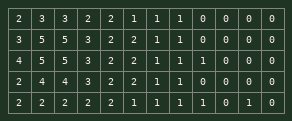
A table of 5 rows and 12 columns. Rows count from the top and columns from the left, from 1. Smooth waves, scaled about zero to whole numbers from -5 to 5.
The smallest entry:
0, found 17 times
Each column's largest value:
4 5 5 3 2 2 1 1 1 0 1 0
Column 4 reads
2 3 3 3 2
